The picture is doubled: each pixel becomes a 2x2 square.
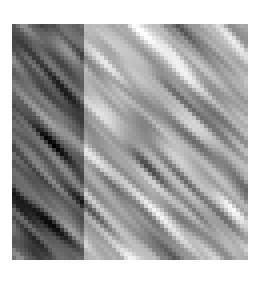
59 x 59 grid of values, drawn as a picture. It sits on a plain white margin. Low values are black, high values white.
There are no lone odd cells. The top middle is the ninth with the highest average. The ninth with the lowest average is the bottom left. The right part is higher, past a seam about 30% of the way across. The grain runs diagonally down to the right.
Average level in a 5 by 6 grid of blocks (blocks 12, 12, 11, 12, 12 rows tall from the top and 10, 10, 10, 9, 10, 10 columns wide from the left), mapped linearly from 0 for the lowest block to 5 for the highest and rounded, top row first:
1 2 5 5 4 4 / 1 1 4 4 4 4 / 1 2 4 3 4 3 / 1 1 4 4 4 4 / 0 2 4 3 4 4
